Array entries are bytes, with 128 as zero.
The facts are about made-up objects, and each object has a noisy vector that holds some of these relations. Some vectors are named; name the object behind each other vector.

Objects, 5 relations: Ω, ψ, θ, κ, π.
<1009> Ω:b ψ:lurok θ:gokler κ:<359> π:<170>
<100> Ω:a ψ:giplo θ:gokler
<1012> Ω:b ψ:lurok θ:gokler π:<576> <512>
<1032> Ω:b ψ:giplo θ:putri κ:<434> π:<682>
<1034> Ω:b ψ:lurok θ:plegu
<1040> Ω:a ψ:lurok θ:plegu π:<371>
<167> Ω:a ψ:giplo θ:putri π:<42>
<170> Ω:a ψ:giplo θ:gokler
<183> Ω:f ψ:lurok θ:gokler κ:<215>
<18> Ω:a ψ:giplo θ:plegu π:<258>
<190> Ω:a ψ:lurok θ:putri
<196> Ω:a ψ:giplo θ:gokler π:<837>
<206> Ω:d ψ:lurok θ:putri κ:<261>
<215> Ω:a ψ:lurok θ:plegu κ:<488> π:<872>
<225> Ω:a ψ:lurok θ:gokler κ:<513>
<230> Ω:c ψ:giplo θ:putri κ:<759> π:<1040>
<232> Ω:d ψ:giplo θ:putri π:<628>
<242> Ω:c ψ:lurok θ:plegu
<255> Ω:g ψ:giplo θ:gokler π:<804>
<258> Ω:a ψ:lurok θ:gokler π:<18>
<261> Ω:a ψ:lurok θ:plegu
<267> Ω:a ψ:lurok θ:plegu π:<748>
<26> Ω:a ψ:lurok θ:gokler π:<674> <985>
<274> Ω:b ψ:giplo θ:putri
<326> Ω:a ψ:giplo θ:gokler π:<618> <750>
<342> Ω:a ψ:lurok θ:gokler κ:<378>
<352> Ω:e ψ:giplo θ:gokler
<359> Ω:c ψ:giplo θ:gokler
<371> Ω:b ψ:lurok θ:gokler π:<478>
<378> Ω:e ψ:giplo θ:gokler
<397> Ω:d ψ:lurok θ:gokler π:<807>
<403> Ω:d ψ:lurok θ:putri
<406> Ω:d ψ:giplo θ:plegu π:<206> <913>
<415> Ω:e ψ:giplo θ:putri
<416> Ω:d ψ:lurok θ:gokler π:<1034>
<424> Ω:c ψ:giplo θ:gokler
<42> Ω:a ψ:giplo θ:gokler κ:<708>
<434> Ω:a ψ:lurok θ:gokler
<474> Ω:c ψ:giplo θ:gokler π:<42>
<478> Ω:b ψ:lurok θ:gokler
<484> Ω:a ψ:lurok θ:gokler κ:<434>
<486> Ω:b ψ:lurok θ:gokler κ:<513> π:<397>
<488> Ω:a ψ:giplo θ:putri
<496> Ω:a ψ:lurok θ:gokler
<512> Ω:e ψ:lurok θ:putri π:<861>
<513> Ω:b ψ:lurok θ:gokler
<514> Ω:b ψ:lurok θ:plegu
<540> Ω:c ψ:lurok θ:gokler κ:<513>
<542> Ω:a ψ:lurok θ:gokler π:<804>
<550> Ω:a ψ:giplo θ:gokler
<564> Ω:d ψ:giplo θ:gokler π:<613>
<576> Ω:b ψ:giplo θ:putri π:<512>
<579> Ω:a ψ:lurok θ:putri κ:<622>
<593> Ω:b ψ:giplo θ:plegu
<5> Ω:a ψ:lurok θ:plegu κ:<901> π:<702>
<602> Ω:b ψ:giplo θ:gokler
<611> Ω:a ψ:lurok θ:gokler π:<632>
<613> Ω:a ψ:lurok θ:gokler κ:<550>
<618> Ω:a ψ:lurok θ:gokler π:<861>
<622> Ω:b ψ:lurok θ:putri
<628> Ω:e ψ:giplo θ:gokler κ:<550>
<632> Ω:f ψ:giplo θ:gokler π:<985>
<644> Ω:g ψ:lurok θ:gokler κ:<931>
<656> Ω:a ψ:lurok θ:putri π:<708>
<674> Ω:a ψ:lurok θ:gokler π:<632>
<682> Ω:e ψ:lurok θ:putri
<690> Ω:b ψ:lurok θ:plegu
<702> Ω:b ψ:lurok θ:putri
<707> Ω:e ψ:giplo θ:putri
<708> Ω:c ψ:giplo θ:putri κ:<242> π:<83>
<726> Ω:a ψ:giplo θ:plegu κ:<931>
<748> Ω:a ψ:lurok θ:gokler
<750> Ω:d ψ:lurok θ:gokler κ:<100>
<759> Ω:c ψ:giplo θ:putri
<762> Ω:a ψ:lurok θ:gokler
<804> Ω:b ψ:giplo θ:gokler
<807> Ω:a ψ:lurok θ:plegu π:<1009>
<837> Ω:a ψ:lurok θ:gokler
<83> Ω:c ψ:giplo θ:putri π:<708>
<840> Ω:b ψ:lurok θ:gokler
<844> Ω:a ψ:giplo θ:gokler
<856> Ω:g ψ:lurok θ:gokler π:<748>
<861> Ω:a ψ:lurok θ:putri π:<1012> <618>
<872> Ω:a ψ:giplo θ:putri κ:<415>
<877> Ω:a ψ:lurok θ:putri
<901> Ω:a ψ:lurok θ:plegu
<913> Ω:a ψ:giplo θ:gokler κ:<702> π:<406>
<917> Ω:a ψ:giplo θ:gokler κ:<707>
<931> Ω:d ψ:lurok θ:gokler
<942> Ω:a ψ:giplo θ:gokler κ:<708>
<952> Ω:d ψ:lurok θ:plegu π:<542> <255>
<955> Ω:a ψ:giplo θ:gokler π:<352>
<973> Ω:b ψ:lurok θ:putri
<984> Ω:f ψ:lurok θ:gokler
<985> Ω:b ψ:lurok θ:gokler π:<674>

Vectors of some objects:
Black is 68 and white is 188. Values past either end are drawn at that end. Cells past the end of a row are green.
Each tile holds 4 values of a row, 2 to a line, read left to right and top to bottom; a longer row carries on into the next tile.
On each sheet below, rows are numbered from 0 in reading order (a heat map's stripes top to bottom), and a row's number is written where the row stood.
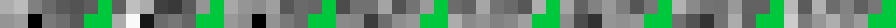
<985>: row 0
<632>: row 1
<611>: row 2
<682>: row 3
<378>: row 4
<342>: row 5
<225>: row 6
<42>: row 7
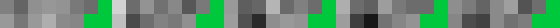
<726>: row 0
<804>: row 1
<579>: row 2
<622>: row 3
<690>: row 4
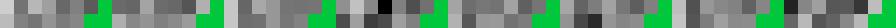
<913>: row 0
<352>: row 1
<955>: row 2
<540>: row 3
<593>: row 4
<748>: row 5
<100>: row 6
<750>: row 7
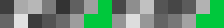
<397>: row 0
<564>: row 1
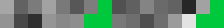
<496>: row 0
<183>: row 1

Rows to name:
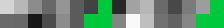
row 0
<486>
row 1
<406>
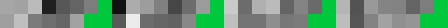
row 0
<474>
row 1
<952>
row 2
<255>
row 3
<917>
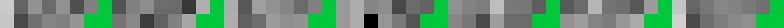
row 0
<602>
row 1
<984>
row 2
<550>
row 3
<674>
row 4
<267>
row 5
<628>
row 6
<274>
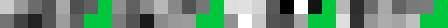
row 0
<513>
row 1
<644>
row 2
<708>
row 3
<488>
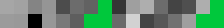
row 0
<26>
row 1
<416>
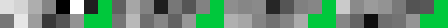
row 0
<83>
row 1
<242>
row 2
<759>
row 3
<1009>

